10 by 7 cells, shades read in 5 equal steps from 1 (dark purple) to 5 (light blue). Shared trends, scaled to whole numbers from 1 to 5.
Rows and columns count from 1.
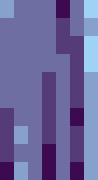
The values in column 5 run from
1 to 3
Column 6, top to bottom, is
3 3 2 2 2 2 1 2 2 1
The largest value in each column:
4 4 3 3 3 3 5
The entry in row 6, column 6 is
2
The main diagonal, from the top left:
4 3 3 3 3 2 4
